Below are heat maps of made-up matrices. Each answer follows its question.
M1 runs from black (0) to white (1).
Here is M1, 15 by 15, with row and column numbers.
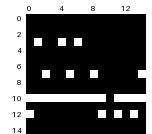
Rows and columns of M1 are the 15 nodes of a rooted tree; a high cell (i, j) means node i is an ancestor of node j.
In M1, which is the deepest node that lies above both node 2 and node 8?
7
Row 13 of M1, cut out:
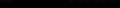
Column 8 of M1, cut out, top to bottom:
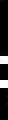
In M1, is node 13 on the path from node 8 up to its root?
no
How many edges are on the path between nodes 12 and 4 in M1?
3
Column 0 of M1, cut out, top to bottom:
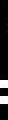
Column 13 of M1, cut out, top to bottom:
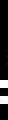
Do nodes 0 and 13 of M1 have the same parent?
yes
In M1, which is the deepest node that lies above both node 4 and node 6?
3
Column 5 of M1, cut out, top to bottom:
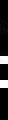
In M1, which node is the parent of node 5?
7
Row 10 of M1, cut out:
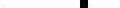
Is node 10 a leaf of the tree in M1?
no
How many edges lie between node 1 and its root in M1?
2
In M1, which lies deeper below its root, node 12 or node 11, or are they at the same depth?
node 11
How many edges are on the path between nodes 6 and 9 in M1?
4
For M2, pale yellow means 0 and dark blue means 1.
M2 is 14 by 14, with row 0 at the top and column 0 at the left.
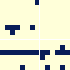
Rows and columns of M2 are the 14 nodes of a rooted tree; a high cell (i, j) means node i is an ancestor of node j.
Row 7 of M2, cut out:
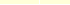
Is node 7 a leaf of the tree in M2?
yes
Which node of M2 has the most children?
10
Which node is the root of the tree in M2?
10
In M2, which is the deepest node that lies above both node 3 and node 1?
5
